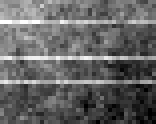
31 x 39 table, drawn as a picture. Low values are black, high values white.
The bottom right is the ninth with the lowest average. Rows 6, 15 and 21 stand out from the rest. The field climbs toward the top left. The top left is the ninth with the highest average.
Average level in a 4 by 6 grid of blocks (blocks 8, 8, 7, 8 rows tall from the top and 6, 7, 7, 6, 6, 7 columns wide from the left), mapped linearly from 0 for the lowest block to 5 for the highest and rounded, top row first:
5 5 4 3 3 3
4 4 3 3 3 2
3 3 3 2 1 1
2 2 2 1 0 0
